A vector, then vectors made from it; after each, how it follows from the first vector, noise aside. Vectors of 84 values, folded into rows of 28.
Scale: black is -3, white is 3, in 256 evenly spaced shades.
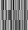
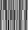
wrapped around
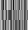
copied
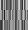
wrapped around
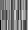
wrapped around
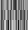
wrapped around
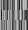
wrapped around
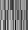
wrapped around
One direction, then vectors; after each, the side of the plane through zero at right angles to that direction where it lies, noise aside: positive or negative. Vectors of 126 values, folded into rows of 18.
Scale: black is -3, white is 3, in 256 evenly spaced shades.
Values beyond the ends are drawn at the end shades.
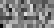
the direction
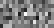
positive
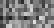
positive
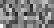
negative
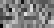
positive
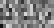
positive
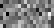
negative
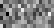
negative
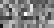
positive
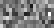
negative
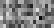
negative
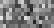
negative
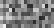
negative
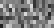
positive
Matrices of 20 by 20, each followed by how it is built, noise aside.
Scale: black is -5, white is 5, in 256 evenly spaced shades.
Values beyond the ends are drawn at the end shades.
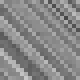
Toeplitz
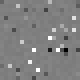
sparse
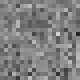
low rank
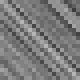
Toeplitz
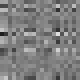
low rank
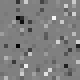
sparse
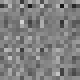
low rank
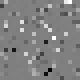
sparse
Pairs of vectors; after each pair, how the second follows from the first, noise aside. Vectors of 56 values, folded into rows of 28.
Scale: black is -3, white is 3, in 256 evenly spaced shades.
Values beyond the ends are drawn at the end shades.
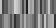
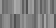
shrunk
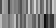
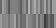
shrunk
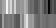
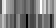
wrapped around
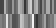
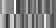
wrapped around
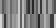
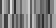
wrapped around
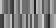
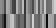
wrapped around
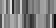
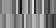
wrapped around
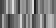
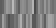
shrunk
